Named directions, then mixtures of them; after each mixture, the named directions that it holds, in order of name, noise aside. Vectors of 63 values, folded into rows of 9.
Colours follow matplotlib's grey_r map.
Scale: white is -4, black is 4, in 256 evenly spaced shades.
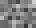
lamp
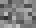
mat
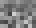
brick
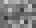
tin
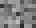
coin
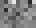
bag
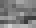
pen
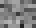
coin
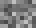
bag, brick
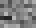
mat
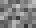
lamp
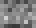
mat, pen, tin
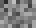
bag, brick, tin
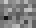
mat, tin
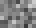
lamp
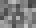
bag, lamp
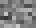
mat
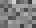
bag, coin, lamp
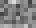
bag, lamp, pen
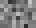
bag, coin, lamp
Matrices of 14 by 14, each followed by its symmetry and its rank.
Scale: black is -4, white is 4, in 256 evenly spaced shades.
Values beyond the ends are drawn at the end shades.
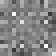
symmetric, rank three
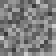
symmetric, full rank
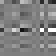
neither, rank one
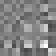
symmetric, rank two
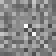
symmetric, rank three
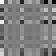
neither, rank one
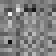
neither, rank three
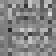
neither, rank three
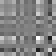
symmetric, rank one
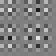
symmetric, rank one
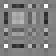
symmetric, rank one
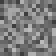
symmetric, full rank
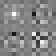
symmetric, rank two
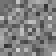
symmetric, full rank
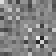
symmetric, rank three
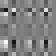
neither, rank one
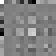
symmetric, rank two
